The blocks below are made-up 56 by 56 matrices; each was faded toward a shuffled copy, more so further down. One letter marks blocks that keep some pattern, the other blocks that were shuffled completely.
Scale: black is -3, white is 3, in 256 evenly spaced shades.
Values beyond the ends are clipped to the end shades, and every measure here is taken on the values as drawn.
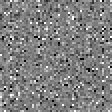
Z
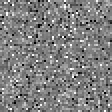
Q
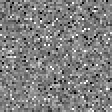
Q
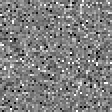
Q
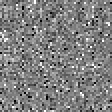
Z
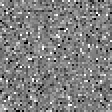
Q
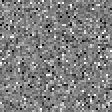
Q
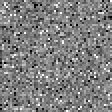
Q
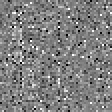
Z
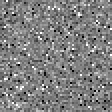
Q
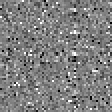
Z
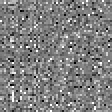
Z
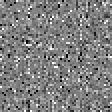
Z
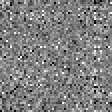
Z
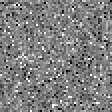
Q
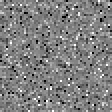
Q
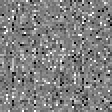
Z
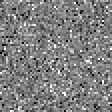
Q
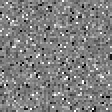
Q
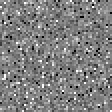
Q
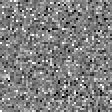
Q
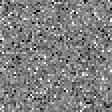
Q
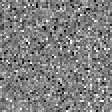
Q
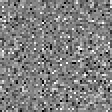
Z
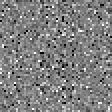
Z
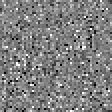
Z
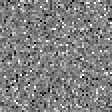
Q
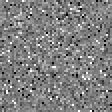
Q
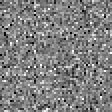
Z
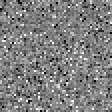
Q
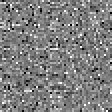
Z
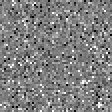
Z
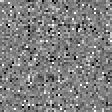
Z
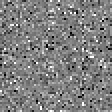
Z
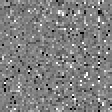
Z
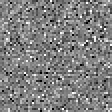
Z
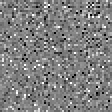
Z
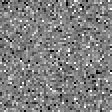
Q
